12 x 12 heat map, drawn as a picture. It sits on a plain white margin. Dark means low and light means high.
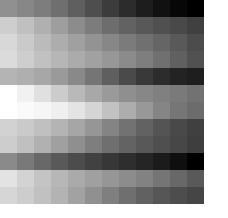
Slope: up to the left. Ninth with the highest average: middle left. Grain: streaks across.
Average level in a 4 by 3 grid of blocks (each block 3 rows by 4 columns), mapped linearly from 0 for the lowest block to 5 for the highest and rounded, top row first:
4 2 0 | 5 3 1 | 5 3 1 | 4 2 0
